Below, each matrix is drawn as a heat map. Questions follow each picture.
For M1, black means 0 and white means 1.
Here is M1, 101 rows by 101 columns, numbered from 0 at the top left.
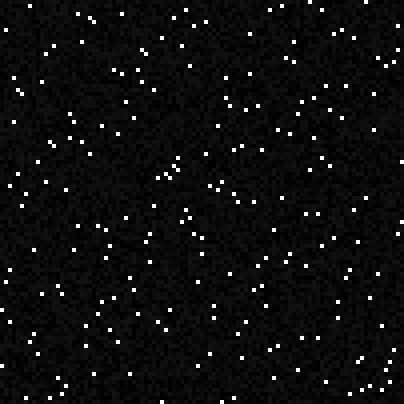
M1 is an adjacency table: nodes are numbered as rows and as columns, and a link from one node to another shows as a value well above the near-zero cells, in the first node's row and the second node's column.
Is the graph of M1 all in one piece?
yes
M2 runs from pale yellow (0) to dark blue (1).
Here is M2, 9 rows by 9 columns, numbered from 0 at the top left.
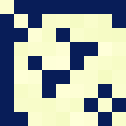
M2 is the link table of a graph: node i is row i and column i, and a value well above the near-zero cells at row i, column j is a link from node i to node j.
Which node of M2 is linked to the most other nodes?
node 0
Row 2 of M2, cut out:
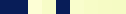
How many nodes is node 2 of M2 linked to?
3
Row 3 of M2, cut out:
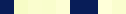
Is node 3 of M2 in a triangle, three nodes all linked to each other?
yes
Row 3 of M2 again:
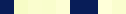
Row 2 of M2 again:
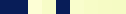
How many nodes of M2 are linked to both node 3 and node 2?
1
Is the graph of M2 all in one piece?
yes
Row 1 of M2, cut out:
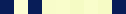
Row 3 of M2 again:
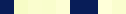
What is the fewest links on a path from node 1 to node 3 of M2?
2
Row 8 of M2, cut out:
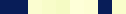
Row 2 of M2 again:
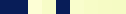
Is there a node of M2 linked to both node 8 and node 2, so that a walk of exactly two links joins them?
yes
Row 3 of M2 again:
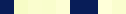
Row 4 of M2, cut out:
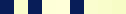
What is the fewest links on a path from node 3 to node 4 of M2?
2
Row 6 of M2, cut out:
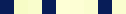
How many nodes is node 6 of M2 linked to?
3
